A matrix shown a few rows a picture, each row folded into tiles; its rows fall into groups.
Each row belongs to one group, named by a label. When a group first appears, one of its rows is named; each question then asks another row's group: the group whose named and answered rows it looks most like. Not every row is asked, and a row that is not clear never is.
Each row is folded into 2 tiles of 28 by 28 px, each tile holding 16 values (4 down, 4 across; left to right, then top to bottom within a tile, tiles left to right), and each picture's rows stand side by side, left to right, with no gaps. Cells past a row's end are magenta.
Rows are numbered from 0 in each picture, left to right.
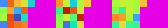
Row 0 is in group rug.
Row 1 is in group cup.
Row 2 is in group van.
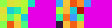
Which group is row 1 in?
rug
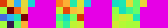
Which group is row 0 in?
cup
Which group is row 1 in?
cup
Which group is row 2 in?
van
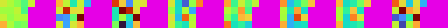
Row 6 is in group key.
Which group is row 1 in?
cup
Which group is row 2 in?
cup
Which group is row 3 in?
key
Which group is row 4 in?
key
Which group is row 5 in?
key
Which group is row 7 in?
cup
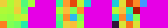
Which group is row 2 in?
rug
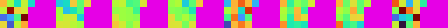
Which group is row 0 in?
cup
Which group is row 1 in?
van
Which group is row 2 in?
key
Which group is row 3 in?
key
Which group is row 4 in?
rug
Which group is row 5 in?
key
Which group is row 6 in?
key
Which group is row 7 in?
cup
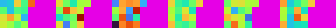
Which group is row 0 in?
van
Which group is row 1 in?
cup
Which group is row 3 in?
key
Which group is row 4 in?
van
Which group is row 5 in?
key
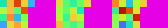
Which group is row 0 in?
rug
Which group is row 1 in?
key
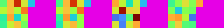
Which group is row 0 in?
rug
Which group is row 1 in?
rug
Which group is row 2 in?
cup
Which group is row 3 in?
van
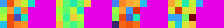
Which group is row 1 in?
key
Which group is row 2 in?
rug
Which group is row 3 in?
cup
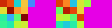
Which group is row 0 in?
cup
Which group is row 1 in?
cup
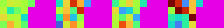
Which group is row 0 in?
van
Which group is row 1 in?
rug
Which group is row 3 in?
cup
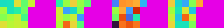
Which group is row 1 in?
van
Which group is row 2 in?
rug
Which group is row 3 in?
key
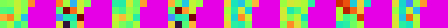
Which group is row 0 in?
van
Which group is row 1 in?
cup
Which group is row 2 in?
van
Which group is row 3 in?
cup
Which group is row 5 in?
van
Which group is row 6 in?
cup
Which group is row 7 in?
key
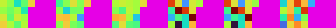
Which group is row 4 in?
cup
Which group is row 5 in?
rug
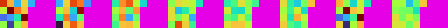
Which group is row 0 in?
cup
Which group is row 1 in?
rug
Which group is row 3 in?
van
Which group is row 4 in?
van
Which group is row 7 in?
key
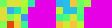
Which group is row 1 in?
van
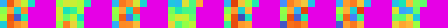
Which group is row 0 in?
rug
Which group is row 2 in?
rug
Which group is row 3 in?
van
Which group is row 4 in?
rug
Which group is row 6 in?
rug
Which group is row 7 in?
van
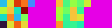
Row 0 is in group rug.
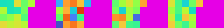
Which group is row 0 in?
van
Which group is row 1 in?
rug
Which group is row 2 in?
van
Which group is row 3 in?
key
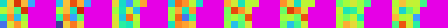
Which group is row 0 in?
rug
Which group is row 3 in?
rug
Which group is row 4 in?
cup
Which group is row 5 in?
cup
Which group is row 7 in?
van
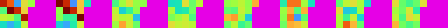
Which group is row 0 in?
cup
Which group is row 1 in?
cup
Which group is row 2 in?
van
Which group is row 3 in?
van
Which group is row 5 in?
rug
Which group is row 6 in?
van
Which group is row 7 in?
key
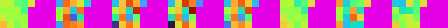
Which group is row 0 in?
key
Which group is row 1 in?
rug
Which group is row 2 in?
rug
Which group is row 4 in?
rug
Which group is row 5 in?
key
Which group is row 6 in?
key
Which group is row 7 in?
van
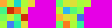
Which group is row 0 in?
cup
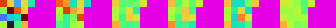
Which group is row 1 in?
cup
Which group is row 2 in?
key
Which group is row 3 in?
key
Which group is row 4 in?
key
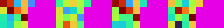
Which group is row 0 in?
cup
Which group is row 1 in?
van
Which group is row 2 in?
cup
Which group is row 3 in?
cup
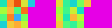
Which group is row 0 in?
rug
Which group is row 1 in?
key
